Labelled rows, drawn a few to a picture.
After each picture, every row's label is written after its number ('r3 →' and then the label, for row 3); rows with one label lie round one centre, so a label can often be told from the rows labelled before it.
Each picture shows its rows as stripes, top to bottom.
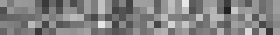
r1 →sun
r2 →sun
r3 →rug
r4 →sun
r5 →rug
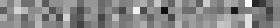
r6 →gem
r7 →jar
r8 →gem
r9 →gem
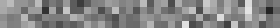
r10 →gem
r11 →gem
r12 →rug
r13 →sun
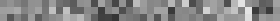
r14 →sun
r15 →gem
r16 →rug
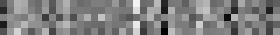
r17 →jar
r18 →jar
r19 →sun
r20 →jar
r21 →jar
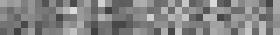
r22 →sun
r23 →rug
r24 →sun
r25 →rug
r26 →rug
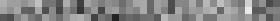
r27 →gem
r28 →gem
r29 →rug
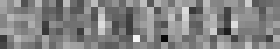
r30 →gem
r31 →sun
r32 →sun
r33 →sun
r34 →sun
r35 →jar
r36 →rug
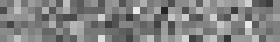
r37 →gem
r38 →jar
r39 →sun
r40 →rug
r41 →rug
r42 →sun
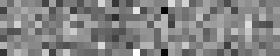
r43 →sun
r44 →jar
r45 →rug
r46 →gem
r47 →rug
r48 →rug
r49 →sun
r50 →jar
